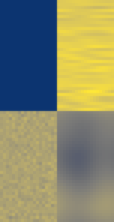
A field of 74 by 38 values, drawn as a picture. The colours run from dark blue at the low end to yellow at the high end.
The table splits into 2 rows of 2 panels. Panel 1,1: very low, flat. Panel 1,2: very high, streaked across, faint in contrast. Panel 2,1: high, fine-grained, faint in contrast. Panel 2,2: middling, smooth.
